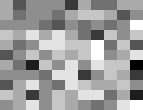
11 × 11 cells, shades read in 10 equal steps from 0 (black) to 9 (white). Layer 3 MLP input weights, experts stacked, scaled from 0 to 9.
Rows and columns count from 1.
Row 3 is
5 5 5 4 3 5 4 5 4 5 9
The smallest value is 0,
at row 7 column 11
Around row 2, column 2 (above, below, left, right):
3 5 6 5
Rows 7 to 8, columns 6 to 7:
8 5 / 8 2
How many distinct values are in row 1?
5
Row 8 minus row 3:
0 0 0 0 5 3 -2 0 3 1 -7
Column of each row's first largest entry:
1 7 11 3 8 8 6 5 3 7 11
